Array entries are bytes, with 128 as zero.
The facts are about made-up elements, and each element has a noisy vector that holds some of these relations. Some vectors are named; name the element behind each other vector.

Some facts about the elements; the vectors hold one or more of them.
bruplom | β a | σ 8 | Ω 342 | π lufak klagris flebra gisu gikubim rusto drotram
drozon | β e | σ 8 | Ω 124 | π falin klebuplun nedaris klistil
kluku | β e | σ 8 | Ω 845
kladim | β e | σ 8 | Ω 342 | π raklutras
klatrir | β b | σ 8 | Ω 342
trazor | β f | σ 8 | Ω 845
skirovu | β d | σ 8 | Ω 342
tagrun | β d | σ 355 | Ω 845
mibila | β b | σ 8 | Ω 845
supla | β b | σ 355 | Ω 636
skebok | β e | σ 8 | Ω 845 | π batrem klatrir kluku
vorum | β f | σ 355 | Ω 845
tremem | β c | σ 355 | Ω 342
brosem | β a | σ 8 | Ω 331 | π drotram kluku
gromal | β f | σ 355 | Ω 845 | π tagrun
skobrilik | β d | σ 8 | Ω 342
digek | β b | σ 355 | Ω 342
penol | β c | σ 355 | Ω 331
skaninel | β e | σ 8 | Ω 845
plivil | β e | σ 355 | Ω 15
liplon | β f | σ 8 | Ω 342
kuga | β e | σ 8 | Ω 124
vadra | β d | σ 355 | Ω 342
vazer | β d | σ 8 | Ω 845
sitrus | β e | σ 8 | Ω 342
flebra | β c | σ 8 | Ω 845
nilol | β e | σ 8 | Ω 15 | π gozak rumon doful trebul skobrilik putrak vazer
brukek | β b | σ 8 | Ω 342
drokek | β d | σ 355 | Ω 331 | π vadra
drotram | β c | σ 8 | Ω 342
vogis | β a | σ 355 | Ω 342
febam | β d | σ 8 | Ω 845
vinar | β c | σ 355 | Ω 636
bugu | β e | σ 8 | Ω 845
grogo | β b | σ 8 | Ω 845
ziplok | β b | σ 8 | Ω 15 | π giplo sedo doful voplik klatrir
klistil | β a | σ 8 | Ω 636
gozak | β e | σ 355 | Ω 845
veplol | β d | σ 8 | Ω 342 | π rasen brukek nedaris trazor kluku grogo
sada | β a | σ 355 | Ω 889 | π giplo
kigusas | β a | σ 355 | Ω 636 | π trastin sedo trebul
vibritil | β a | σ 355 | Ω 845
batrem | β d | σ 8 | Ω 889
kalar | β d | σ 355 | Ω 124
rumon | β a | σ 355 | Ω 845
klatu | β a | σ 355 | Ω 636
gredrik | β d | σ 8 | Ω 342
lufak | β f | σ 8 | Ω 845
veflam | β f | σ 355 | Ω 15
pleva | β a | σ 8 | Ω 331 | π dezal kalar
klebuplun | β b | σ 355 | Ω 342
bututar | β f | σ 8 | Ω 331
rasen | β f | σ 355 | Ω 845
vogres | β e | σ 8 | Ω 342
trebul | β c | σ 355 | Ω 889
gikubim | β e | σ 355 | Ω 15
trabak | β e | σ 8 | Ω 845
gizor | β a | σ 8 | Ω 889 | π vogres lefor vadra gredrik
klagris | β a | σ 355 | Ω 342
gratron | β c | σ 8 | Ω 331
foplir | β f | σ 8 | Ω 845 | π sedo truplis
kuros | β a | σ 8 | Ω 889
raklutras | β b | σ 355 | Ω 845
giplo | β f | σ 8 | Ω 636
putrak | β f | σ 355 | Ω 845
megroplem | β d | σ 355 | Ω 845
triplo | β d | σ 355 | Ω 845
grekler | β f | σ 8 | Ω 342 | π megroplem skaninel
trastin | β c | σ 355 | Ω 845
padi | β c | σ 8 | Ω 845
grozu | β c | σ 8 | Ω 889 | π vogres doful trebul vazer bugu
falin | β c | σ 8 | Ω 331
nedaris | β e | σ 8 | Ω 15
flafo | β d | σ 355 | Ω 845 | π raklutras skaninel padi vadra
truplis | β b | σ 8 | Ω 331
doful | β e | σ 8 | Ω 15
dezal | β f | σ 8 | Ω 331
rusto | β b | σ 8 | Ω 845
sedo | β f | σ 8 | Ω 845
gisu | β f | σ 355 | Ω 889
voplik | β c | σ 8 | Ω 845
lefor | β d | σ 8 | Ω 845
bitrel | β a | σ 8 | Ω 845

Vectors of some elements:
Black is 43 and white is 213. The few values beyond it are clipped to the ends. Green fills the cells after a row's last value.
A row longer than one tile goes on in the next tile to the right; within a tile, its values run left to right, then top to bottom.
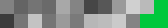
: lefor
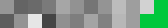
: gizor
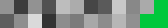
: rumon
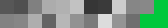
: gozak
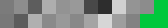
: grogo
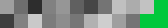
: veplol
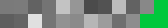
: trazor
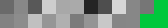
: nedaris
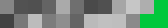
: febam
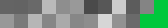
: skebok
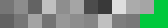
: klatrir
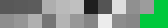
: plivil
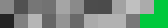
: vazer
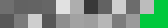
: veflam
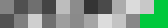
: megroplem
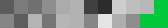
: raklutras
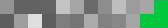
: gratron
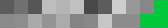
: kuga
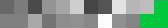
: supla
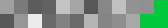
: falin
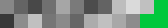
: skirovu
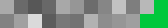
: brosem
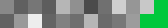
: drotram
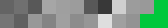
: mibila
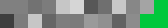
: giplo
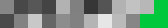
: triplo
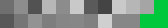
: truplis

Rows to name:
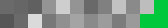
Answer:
grekler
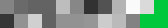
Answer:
vadra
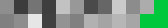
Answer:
vibritil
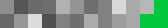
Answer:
kuros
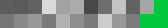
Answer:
nilol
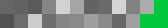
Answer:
liplon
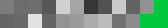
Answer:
rasen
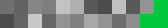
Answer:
sedo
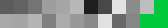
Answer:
gikubim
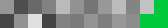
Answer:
grozu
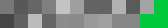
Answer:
foplir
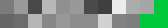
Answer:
brukek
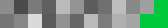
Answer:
bitrel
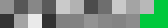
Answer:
trebul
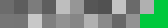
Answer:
lufak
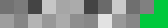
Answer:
drozon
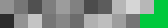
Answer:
batrem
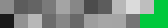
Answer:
skobrilik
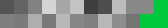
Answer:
bugu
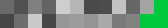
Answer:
putrak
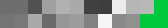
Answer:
digek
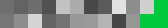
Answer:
gisu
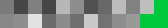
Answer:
flebra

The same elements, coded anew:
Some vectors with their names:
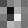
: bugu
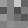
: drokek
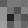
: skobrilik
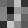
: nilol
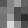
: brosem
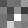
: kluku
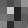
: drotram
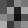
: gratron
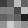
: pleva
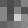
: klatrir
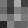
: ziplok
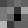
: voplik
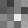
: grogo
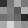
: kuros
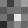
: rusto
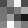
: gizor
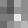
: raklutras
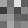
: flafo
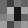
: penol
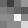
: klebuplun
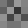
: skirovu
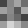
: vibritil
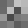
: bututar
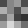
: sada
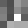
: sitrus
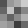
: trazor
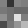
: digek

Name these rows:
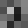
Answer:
flebra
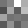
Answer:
grekler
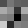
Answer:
trebul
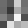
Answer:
kladim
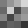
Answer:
lufak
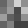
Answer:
foplir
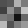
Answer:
padi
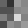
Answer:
mibila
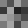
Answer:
veplol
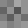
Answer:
megroplem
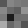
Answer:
vazer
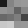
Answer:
klistil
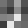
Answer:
skebok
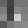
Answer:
truplis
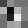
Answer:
doful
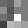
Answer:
plivil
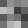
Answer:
klagris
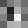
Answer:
vogres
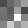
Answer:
nedaris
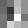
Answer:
skaninel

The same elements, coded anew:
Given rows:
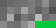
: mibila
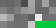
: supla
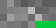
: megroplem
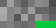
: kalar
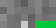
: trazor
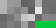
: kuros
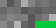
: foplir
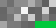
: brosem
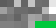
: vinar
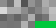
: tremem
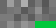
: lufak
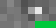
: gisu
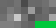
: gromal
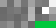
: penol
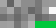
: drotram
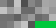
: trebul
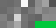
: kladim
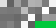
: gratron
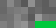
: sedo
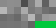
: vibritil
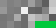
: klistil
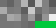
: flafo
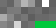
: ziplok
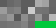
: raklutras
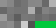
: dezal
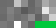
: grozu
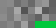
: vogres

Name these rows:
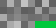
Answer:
doful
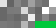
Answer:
falin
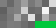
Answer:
pleva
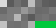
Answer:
kluku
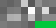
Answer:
drokek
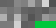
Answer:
nilol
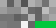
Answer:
voplik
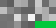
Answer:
gizor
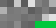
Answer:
kigusas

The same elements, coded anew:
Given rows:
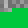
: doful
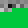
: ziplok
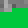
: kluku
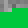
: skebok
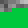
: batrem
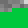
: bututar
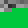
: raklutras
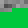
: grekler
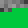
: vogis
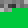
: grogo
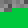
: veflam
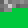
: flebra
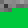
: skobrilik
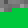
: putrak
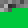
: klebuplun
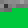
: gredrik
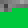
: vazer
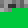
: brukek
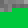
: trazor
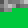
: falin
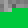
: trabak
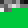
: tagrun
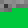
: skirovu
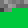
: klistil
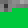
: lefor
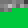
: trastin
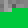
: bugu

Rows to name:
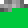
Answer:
pleva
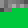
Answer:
kigusas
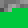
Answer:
kuros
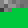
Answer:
bruplom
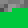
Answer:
bitrel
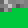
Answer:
drotram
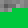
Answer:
foplir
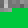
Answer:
nedaris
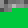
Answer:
sada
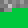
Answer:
voplik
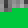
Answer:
flafo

